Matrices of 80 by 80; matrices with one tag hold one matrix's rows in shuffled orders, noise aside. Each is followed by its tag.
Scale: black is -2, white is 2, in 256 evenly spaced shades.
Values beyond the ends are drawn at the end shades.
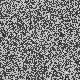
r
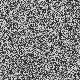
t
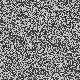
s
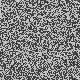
s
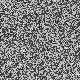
r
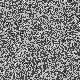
s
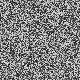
t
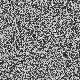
s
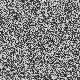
t
